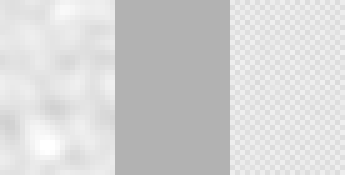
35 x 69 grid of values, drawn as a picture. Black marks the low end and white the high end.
It is made of 1 by 3 panels. Panel 1,1: very high, blotchy, faint in contrast. Panel 1,2: high, flat. Panel 1,3: very high, checkered, faint in contrast.
